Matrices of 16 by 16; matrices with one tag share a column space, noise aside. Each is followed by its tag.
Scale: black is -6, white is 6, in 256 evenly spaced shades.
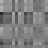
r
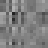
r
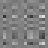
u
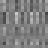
r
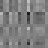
r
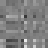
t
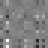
t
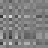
u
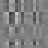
r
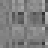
r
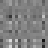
t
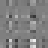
t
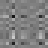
u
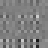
t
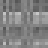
r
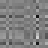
u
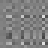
u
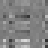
t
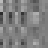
r
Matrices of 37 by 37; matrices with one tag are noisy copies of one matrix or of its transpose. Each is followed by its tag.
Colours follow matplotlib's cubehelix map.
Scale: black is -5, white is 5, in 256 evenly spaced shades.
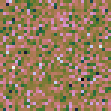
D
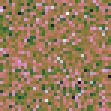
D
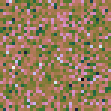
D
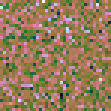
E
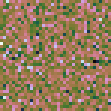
E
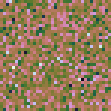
D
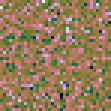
E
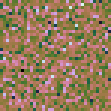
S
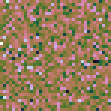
E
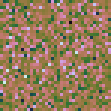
S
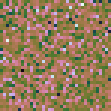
S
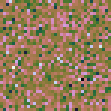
D
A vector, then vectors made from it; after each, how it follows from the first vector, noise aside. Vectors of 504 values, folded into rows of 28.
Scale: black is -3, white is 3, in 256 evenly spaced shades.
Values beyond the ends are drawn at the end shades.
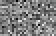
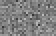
shrunk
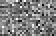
negated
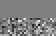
partly zeroed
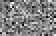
wrapped around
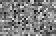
wrapped around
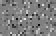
partly zeroed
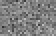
shrunk
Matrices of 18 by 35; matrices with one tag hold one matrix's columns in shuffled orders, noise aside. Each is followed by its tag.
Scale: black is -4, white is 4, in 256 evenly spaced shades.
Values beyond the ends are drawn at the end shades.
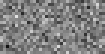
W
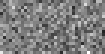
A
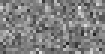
A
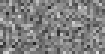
A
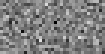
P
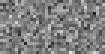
A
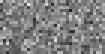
P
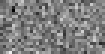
A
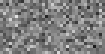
W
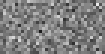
P
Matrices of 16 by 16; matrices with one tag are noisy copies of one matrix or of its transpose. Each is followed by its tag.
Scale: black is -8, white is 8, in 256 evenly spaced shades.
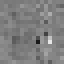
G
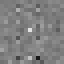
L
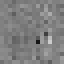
G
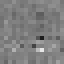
G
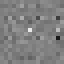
L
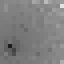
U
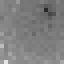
U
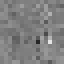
G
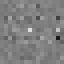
L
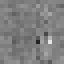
G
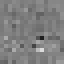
G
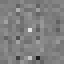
L
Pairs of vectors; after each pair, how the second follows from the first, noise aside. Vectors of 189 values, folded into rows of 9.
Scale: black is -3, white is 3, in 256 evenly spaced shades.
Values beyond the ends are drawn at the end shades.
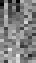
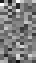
sign-scrambled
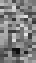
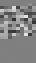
partly zeroed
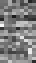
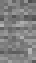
shrunk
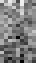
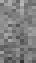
shrunk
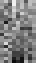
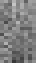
shrunk
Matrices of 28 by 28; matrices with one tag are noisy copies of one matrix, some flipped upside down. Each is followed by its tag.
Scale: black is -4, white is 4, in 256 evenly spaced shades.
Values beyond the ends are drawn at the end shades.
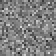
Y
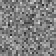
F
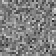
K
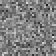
K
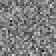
F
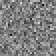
F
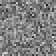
K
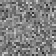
K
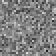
K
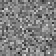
Y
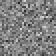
Y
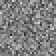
F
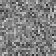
K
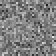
K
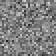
Y
